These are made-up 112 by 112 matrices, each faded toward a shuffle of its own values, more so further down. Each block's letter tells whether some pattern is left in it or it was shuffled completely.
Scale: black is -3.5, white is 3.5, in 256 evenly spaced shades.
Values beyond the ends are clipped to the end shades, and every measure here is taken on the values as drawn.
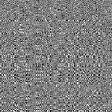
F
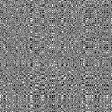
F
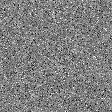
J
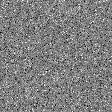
J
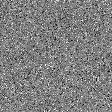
J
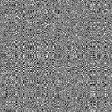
F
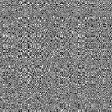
F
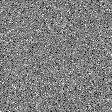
J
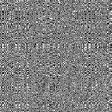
F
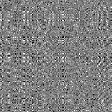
F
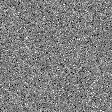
J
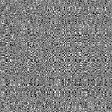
F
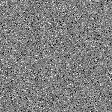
J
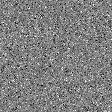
J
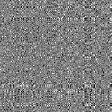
F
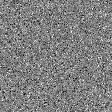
J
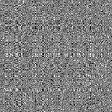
F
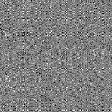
F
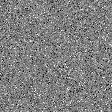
J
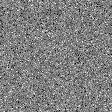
J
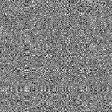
F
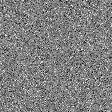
J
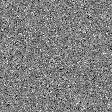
J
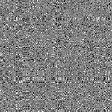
F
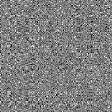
F
